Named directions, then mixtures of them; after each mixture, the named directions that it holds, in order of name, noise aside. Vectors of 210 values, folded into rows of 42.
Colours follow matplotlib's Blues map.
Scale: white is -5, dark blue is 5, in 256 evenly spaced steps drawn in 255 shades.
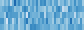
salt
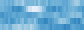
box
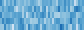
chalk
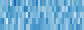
salt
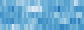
box, chalk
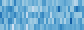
box, chalk, salt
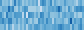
box, chalk, salt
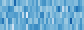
chalk, salt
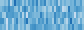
salt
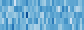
chalk, salt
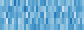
salt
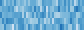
chalk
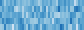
chalk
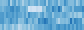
box, salt
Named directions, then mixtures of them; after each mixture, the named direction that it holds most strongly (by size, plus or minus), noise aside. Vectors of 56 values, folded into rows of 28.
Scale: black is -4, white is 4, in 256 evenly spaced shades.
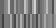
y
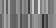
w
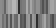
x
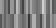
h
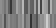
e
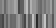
x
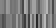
y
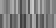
w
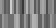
h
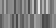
w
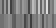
w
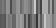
y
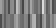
h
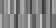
h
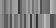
x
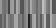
h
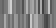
e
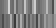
y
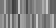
x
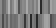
x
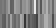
y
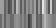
h
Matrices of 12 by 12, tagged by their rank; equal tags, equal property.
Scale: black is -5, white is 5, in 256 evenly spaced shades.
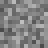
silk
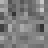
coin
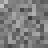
silk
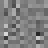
coin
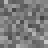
silk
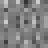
coin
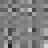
coin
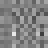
coin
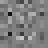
coin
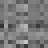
coin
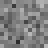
silk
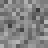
silk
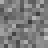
silk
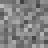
silk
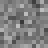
silk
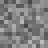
silk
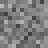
silk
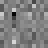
coin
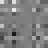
coin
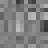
coin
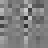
coin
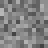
silk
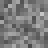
silk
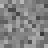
silk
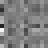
coin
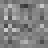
coin
